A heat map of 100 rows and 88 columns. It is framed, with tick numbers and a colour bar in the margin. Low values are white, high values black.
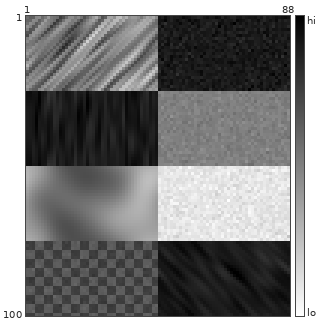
The table splits into 4 rows of 2 panels. Panel 1,1: middling, slanting up to the right, strong in contrast. Panel 1,2: very high, fine-grained, faint in contrast. Panel 2,1: very high, streaked downward, faint in contrast. Panel 2,2: middling, fine-grained, faint in contrast. Panel 3,1: middling, smooth, strong in contrast. Panel 3,2: very low, fine-grained, faint in contrast. Panel 4,1: high, checkered. Panel 4,2: very high, slanting down to the right, faint in contrast.
